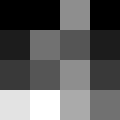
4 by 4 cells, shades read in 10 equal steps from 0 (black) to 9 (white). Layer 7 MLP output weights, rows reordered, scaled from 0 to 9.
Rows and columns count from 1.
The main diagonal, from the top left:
0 4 5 4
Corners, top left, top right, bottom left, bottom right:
0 0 8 4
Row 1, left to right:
0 0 5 0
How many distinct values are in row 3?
3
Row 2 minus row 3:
-1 1 -2 -1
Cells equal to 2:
2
